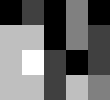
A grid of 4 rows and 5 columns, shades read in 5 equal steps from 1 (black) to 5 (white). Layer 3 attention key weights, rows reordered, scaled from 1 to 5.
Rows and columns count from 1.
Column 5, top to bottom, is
1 2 2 3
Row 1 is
1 2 1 3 1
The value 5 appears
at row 3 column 2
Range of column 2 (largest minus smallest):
3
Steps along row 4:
same down up down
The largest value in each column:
4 5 2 4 3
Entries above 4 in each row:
0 0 1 0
